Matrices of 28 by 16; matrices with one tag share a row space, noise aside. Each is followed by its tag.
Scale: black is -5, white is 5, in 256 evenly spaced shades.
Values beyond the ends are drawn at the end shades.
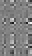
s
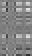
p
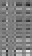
p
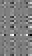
s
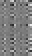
s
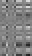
p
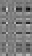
p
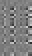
s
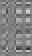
p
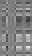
p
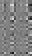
s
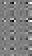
s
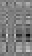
p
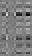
p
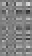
p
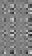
s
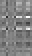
p
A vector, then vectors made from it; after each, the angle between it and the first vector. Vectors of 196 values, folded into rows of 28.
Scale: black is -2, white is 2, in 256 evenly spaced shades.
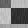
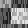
nearly opposite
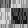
nearly parallel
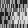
partly opposed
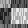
nearly opposite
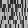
orthogonal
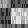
nearly opposite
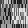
partly opposed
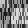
partly opposed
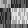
nearly opposite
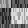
nearly opposite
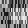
partly opposed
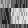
nearly opposite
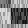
nearly parallel
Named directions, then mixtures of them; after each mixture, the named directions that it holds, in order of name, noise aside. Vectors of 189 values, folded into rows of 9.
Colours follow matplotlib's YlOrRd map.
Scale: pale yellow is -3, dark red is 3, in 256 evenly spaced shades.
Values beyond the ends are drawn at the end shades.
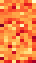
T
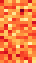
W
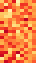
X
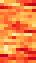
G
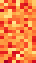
T, X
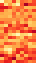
G, X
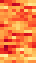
G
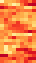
G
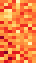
W, X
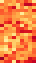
G, T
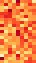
T, X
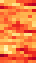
G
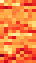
G, X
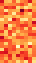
W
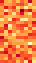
W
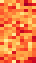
G, T
